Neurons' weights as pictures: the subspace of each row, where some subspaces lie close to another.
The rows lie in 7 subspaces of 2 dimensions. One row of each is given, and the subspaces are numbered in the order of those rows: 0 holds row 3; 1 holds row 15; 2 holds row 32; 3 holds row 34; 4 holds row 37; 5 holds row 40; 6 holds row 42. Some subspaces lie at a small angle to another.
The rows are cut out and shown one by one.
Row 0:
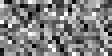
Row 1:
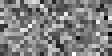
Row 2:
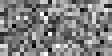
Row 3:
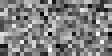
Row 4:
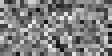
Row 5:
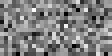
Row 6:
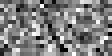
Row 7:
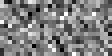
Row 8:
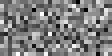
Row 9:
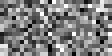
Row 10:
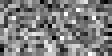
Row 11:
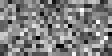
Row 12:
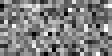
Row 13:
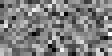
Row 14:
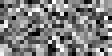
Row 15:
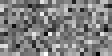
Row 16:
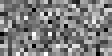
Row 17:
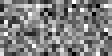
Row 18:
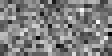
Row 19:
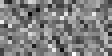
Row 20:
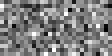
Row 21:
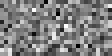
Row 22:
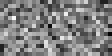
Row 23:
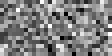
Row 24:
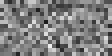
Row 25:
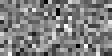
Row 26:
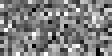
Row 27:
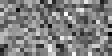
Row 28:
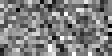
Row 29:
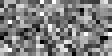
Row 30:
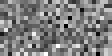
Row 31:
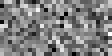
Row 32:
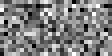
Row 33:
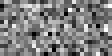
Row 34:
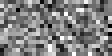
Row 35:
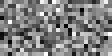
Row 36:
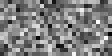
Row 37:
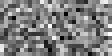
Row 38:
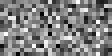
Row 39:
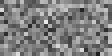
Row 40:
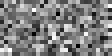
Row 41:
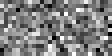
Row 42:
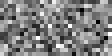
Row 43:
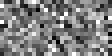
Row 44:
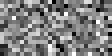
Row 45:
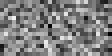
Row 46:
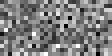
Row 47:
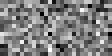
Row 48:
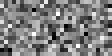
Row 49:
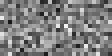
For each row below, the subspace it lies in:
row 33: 1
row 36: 6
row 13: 0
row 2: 0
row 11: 6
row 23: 3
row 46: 6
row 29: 5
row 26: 3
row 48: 5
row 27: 3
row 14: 0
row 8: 4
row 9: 0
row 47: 0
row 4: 2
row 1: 1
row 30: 6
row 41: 3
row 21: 5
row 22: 4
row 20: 1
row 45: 4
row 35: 5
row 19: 2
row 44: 0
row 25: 5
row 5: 4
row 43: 1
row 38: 4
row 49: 5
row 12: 1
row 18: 6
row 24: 2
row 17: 2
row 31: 1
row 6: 6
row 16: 3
